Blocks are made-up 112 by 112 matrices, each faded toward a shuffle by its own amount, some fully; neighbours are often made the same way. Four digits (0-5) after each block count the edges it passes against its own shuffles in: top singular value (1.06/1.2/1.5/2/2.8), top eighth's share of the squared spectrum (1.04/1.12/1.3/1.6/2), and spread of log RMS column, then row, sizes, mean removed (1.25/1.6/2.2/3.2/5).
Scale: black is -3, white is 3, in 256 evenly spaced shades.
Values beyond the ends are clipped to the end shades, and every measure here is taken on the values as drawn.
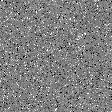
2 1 0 0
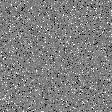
0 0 0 0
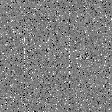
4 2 2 0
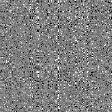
4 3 3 2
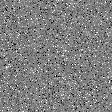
1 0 0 0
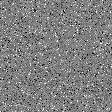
1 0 0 0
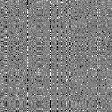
5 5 4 3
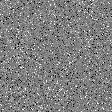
2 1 0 0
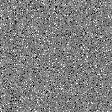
3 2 1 0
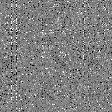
4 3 2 1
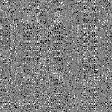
4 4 3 2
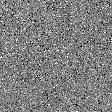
0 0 0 0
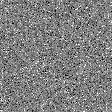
0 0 0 0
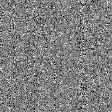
1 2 3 0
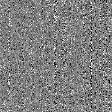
2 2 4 0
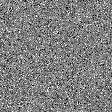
0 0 0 0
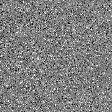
3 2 1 1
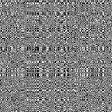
5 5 4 4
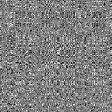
5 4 3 3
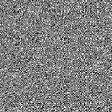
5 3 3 2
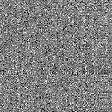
4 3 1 1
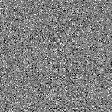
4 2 1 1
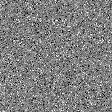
2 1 0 0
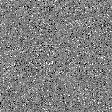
3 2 1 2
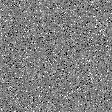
0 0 0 0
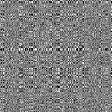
5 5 4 4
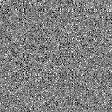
4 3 1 1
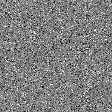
0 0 1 0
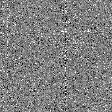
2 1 3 0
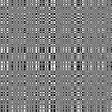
5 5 5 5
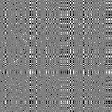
5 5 4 4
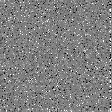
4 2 1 0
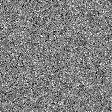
0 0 0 0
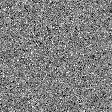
0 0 0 0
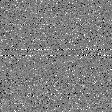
2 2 0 2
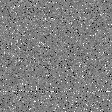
2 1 0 1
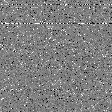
3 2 0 2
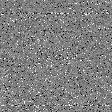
2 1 0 1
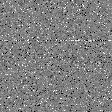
2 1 0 1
